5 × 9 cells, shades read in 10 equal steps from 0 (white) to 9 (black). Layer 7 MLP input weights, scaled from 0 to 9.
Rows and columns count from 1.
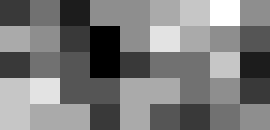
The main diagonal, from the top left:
7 4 6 6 3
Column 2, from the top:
5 4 5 1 3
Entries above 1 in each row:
8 8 9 8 9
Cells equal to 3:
8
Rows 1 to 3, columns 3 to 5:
8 4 4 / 7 9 4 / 6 9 7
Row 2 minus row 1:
-4 -1 -1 5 0 -2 1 4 2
